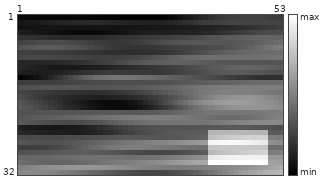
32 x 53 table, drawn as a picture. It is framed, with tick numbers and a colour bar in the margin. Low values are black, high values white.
Neither half mirrors the other. The field climbs toward the bottom right. The bottom right is the ninth with the highest average. The grain runs across in streaks. Values change most from cell to cell in the bottom right. An odd patch, higher than its surroundings, sits in the bottom right.
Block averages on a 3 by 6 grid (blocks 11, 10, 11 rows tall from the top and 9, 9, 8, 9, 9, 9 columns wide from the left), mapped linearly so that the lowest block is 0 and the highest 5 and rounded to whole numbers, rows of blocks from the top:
0 0 0 1 1 2 | 1 1 1 2 3 3 | 2 2 2 3 5 5
